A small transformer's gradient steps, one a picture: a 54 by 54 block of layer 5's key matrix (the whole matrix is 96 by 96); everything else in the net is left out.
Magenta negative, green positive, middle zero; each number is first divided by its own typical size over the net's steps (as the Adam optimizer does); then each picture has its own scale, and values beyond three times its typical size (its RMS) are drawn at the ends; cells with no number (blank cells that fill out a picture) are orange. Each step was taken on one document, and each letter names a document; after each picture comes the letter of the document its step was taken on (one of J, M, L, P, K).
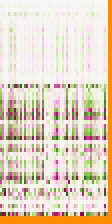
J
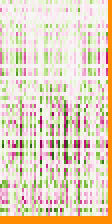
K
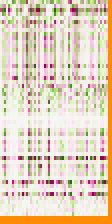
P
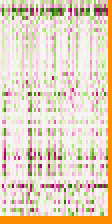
P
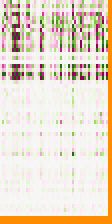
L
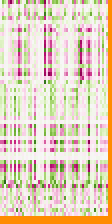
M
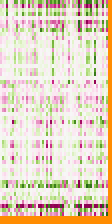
K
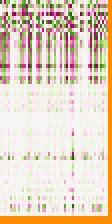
P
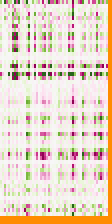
L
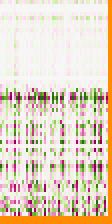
M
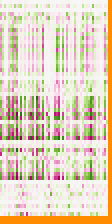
J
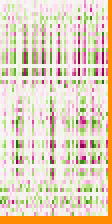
K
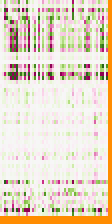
L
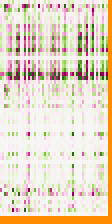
L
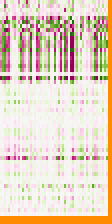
P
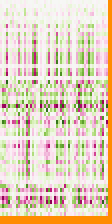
K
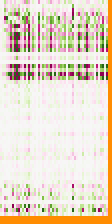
L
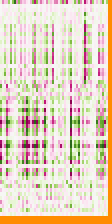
K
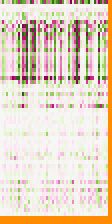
P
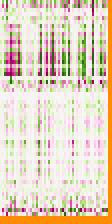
K
